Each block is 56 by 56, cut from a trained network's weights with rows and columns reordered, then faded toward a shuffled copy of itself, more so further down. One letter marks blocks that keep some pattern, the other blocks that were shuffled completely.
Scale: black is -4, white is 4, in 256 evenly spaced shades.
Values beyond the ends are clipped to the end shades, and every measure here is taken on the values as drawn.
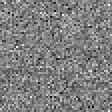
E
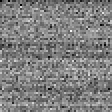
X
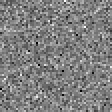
E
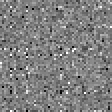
X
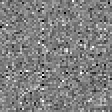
X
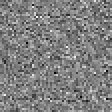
X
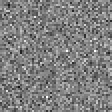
E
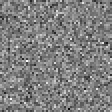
E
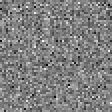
X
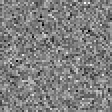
E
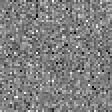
X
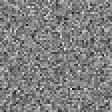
X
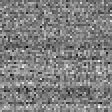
X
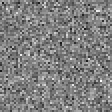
E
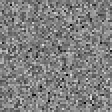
E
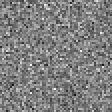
X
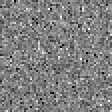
E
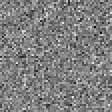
E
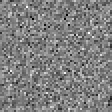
E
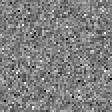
E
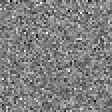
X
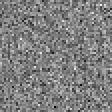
E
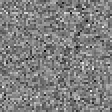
X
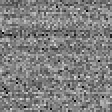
X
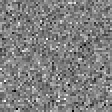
X
